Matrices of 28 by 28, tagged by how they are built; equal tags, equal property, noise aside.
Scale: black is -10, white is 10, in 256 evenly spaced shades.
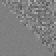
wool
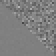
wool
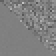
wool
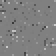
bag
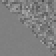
wool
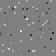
bag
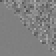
wool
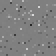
bag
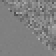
wool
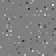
bag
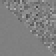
wool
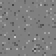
bag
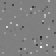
bag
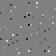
bag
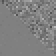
wool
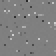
bag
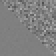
wool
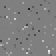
bag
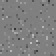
bag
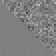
wool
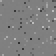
bag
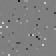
bag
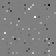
bag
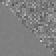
wool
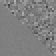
wool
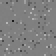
bag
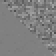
wool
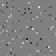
bag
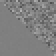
wool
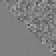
wool
